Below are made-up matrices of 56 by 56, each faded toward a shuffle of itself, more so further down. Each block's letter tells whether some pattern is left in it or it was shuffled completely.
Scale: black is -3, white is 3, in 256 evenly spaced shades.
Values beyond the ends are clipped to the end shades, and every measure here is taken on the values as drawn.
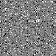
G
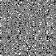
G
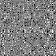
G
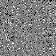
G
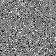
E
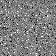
E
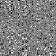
G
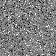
E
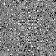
G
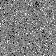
E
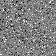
E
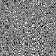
G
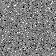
E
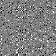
G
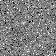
E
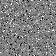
E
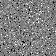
E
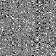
G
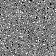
E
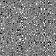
G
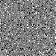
G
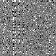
G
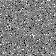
E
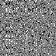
G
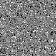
G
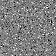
E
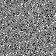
E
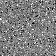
E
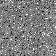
E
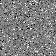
E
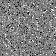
E
